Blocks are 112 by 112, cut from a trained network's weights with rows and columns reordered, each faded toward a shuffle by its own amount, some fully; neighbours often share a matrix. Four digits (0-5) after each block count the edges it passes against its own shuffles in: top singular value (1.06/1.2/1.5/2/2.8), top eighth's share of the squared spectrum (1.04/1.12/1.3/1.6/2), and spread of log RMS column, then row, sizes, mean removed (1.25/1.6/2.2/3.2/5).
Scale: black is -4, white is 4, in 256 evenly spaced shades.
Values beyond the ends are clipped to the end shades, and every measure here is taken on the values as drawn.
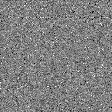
3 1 0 1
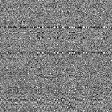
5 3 2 3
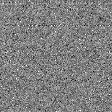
3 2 0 1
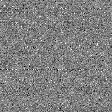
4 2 1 2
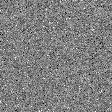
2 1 0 0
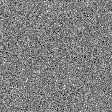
3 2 0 1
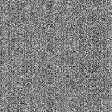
3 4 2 2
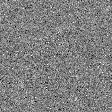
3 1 0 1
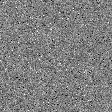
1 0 0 0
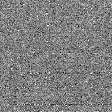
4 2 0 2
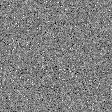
1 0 0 0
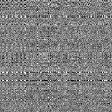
5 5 3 3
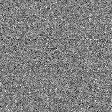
3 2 0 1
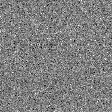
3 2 0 1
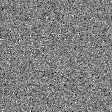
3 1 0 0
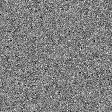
2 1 0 0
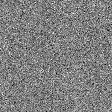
0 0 0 0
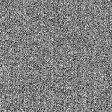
3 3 1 1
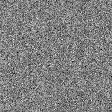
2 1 0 0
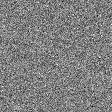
0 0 0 0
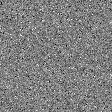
0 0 0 0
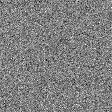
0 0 0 0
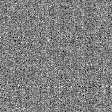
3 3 1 2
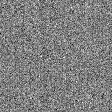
2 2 0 0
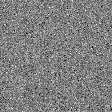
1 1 0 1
